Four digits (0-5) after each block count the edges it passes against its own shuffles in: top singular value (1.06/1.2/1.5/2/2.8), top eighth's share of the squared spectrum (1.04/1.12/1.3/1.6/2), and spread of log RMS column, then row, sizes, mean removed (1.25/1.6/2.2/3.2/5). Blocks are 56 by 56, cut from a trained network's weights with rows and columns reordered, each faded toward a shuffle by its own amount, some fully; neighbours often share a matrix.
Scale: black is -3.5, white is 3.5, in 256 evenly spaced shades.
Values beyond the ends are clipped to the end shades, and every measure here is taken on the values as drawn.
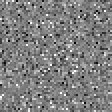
2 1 0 1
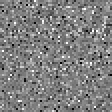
2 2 0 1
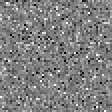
1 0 0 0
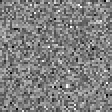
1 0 0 0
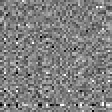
4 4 1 2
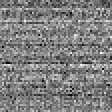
4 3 0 2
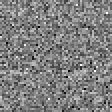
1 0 0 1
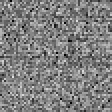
1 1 0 0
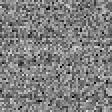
1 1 0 0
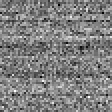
3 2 0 1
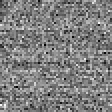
2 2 0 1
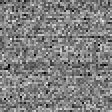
2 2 0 0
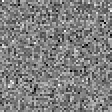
0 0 0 0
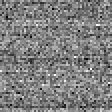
3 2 0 1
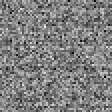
2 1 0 0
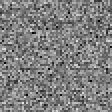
0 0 0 0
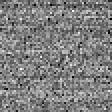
2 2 0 0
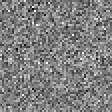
2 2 0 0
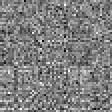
4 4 1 2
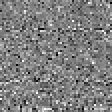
3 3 0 2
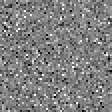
0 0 0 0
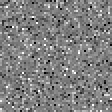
0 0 0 0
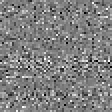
3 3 0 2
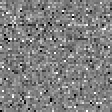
2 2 0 1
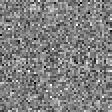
3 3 0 1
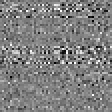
4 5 1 4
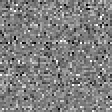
3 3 0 2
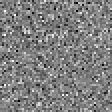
2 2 0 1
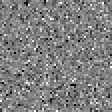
0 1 0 0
